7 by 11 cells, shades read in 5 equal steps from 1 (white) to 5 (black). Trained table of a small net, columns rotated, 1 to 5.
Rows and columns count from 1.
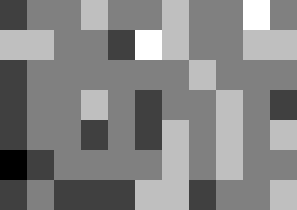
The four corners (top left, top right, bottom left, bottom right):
4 3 4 2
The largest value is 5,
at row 6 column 1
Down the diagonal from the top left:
4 2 3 2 3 3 2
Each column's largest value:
5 4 4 4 4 4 3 4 3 3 4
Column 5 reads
3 4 3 3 3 3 4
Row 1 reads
4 3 3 2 3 3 2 3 3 1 3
